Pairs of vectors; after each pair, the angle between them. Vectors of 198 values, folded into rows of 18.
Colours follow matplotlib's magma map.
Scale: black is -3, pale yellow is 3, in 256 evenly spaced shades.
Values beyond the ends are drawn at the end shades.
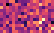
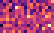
orthogonal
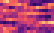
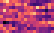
nearly parallel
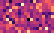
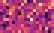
partly aligned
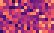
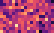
nearly opposite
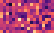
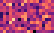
nearly opposite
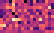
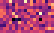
nearly opposite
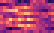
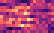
nearly parallel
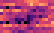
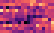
nearly parallel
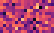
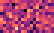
nearly parallel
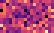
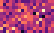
partly opposed
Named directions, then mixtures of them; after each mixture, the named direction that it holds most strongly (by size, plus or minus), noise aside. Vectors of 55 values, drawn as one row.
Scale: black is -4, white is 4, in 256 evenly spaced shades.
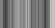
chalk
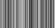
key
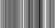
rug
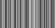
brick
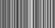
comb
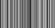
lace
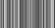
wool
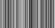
key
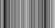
chalk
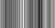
rug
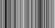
brick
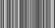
wool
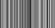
lace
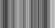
chalk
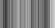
chalk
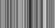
lace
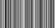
brick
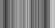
chalk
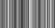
key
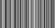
brick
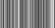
wool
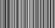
comb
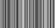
comb
